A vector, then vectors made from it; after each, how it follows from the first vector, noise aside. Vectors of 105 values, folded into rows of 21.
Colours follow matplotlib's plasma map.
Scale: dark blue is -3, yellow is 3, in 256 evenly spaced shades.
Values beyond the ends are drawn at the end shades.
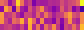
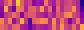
sign-scrambled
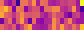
sign-scrambled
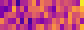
sign-scrambled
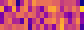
negated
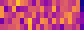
sign-scrambled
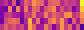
sign-scrambled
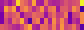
sign-scrambled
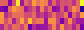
sign-scrambled
